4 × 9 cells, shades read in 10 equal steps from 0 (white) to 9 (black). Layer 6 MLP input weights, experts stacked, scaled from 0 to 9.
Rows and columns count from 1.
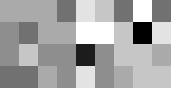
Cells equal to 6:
0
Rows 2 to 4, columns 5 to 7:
0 0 2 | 8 4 2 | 1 4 3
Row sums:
27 27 33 29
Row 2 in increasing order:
0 0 1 2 3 3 4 5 9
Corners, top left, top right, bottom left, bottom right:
3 5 5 2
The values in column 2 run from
2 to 5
